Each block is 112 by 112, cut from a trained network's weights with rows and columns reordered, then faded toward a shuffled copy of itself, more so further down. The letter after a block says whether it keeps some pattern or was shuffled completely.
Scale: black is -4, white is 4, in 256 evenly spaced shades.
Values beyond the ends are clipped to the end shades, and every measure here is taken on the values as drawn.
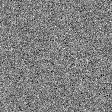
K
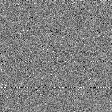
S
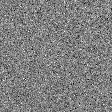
K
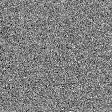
S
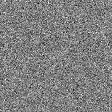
S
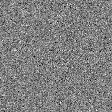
S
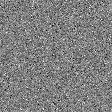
K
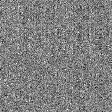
S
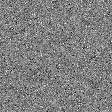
K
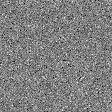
K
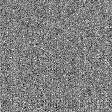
S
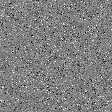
K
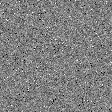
K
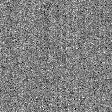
S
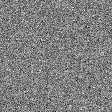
K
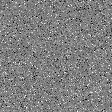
K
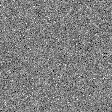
K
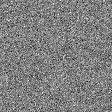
K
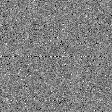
S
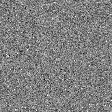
S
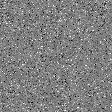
K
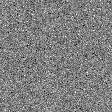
K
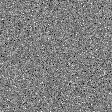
K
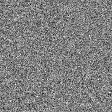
S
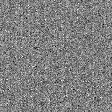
S
